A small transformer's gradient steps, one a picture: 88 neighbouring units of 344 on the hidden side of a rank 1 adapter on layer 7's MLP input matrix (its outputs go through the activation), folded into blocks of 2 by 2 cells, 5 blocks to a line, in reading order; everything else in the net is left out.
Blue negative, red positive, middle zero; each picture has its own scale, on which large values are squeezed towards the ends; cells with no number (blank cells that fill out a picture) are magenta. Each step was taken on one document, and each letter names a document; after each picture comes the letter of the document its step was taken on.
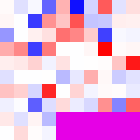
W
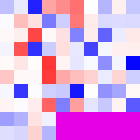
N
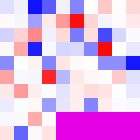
N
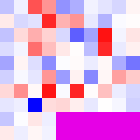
W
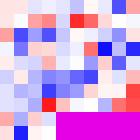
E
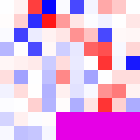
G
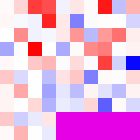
G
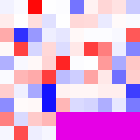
E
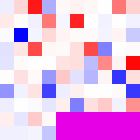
E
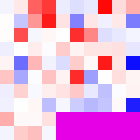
G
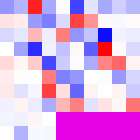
W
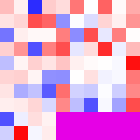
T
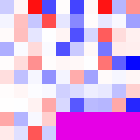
G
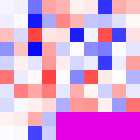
W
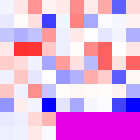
E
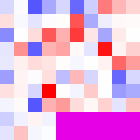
W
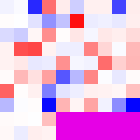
E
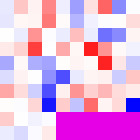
N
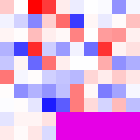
N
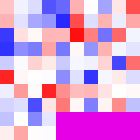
T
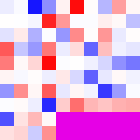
N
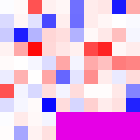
E
